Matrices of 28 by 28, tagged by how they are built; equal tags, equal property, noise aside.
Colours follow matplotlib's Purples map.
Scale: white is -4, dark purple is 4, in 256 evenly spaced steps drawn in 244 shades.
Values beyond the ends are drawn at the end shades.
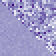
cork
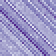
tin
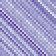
tin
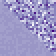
cork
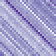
tin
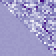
cork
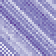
tin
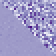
cork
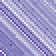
tin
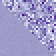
cork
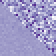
cork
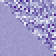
cork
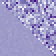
cork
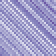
tin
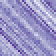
tin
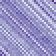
tin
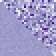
cork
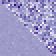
cork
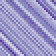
tin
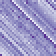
tin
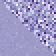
cork
